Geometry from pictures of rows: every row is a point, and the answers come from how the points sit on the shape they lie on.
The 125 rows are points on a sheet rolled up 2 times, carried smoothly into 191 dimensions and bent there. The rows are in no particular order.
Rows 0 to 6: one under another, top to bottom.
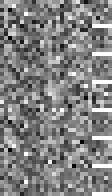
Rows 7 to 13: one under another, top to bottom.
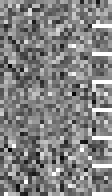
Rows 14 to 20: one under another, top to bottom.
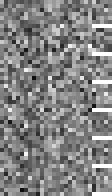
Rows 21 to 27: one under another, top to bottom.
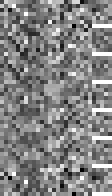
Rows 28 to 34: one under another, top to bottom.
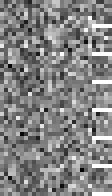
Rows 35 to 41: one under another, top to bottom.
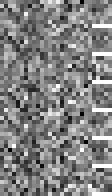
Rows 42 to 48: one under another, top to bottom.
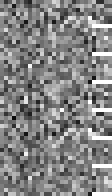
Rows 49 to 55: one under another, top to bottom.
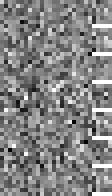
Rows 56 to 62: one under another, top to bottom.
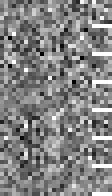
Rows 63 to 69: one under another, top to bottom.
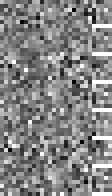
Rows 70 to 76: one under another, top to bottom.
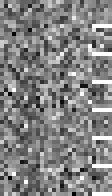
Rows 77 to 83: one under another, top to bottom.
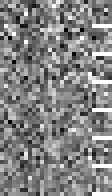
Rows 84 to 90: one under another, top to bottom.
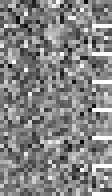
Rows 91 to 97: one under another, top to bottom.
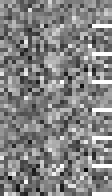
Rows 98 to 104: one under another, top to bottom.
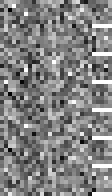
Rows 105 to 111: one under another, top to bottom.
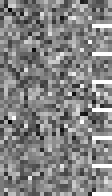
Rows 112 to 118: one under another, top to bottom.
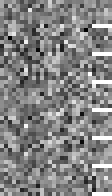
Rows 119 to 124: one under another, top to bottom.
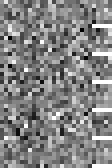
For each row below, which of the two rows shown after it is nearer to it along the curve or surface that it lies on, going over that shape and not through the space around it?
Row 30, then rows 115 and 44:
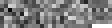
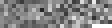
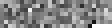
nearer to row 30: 115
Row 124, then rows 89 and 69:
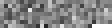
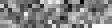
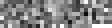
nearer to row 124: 89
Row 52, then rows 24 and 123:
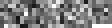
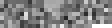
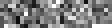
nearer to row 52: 123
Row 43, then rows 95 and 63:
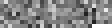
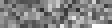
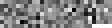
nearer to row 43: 63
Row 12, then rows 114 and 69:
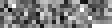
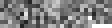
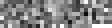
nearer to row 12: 114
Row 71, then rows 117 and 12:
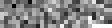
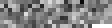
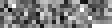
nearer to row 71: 12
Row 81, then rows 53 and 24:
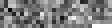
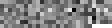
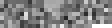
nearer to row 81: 24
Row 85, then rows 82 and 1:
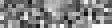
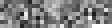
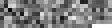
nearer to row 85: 82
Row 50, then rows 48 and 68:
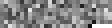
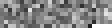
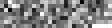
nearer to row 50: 48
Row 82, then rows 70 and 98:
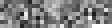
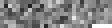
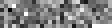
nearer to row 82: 98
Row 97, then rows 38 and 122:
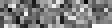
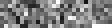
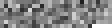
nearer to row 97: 38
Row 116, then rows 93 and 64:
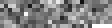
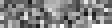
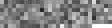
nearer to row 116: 64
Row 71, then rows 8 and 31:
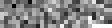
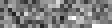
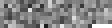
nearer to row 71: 8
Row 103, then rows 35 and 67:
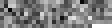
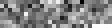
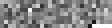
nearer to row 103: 35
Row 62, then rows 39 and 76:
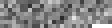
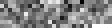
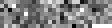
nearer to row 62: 39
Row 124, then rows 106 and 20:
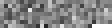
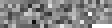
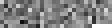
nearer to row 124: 20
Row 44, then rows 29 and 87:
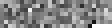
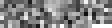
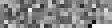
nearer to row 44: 87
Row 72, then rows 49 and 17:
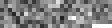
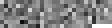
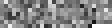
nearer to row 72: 49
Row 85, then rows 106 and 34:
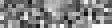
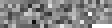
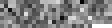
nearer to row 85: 34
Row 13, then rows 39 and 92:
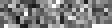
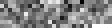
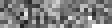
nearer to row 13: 92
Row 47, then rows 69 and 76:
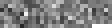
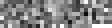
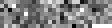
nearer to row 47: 69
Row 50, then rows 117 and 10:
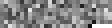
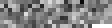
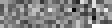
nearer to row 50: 117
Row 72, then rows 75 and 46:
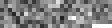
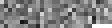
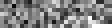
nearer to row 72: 75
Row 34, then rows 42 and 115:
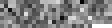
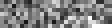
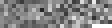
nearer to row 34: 115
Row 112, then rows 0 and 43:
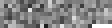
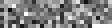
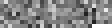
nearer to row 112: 43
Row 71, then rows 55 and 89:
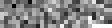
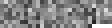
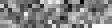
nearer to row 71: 55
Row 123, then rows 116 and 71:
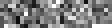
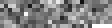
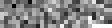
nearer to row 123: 71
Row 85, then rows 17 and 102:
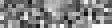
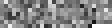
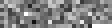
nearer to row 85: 17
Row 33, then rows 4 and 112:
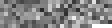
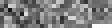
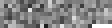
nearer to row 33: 4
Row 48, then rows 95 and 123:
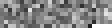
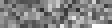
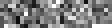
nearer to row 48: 95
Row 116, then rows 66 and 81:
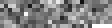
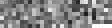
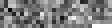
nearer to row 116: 81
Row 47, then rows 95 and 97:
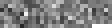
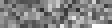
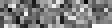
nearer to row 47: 95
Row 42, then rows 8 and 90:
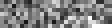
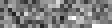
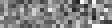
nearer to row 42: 90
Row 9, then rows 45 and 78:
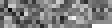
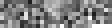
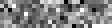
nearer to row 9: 45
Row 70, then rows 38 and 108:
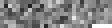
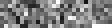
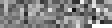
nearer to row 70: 108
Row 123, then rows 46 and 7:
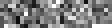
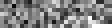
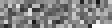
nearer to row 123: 46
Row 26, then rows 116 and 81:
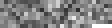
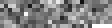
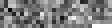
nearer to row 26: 81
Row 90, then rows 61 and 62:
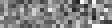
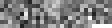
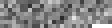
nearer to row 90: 61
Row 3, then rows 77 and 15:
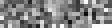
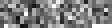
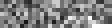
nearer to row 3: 15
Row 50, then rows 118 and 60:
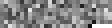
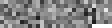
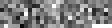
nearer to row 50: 118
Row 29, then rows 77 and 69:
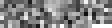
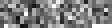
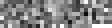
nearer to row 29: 69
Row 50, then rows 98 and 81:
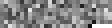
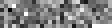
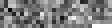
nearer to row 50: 81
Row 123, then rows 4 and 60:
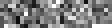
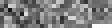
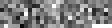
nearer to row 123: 60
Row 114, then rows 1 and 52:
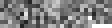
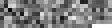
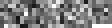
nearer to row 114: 52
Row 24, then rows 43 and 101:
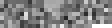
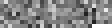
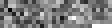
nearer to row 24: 101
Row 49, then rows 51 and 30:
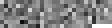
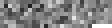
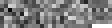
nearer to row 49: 51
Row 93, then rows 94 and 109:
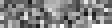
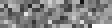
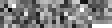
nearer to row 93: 109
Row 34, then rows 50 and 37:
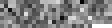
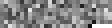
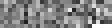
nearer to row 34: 50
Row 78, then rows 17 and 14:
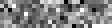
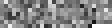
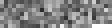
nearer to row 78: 17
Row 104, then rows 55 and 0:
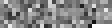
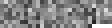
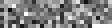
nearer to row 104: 55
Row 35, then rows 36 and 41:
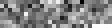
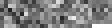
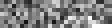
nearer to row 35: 36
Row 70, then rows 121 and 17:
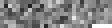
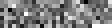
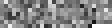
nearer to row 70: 17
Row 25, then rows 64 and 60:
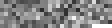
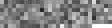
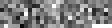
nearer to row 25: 64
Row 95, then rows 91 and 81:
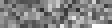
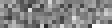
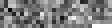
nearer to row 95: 81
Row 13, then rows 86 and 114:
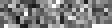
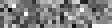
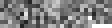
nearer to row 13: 114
